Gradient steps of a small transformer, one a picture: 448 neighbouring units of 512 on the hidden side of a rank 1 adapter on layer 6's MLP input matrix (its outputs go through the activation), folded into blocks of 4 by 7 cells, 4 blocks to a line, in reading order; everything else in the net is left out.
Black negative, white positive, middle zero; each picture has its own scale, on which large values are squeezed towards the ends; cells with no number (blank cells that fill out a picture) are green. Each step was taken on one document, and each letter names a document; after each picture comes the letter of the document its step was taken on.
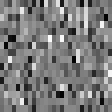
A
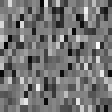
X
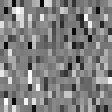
X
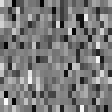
X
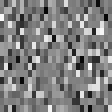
A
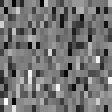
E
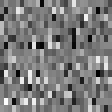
E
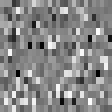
E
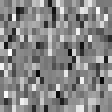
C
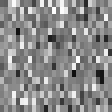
C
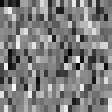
A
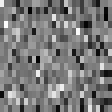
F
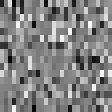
X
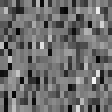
X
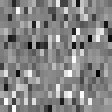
E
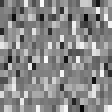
A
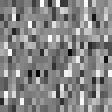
C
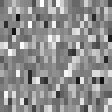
C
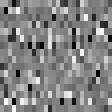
E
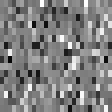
C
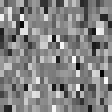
A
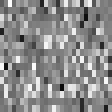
A
